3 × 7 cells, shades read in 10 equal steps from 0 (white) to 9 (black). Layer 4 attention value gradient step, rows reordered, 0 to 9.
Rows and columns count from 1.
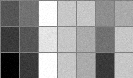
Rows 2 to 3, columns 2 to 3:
6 1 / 7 0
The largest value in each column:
9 7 1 2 3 7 3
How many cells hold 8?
0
